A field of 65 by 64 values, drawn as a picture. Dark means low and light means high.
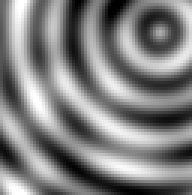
The halves do not mirror each other. Rings spread out from the top right. No row or column stands out.
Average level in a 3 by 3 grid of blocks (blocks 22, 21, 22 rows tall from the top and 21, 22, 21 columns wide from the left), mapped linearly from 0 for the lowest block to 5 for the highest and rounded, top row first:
503 | 550 | 323
